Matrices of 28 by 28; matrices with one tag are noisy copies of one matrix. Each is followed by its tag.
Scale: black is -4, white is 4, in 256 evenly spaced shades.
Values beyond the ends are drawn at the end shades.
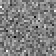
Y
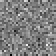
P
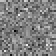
P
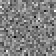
Y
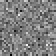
P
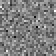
Y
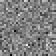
P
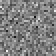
Y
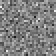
Y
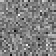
P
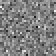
Y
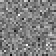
P
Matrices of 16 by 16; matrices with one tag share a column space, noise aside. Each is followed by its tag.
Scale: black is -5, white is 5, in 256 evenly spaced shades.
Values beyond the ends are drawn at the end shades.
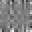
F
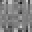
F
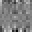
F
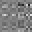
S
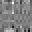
F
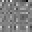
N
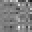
N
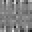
F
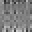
F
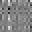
N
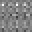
S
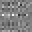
S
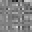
N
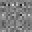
S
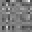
N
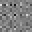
S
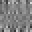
F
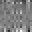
F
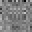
N
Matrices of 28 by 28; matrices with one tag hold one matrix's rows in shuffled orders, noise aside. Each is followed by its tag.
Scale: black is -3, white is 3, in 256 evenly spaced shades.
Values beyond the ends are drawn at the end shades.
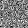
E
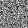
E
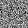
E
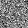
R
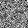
R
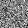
R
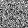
E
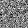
E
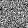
E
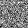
E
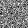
E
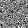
E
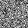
R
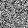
R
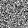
R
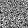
E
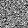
R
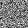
E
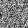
E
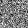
E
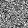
R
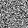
R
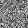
E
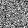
R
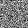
E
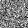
R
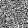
R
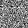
E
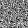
E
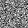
R
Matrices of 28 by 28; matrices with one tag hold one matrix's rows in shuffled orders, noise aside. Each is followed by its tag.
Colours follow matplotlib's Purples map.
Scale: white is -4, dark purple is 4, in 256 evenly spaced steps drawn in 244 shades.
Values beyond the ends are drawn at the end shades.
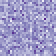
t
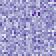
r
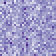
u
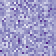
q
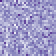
q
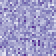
r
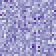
r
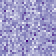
u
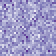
u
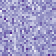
u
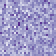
q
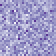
q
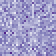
u
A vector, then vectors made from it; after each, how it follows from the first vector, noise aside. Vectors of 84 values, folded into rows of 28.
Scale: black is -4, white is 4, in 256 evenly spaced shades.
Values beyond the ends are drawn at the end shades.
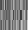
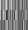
reversed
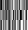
scaled up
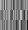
negated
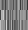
wrapped around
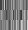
copied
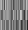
negated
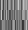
wrapped around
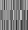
negated
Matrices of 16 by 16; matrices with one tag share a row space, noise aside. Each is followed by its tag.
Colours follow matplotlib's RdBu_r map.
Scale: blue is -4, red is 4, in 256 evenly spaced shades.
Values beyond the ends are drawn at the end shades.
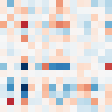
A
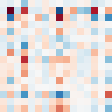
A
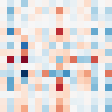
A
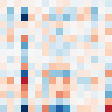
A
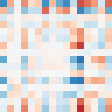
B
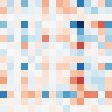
B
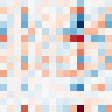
B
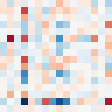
A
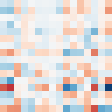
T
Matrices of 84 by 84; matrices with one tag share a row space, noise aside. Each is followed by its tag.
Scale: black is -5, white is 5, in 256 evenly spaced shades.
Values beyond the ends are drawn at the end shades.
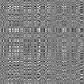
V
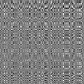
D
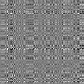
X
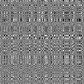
D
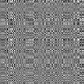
X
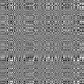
X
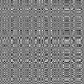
D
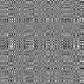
X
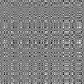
D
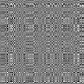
X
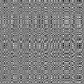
D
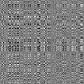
V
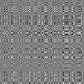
D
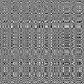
D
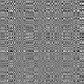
X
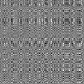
D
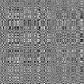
V
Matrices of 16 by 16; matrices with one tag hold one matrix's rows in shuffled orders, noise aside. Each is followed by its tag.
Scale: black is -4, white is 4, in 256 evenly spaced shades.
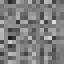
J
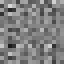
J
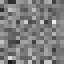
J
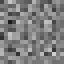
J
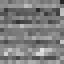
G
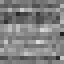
G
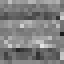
G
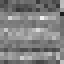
G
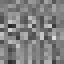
J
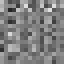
J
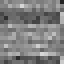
G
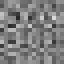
J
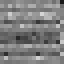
G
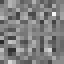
J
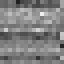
G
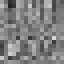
J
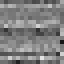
G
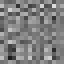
J
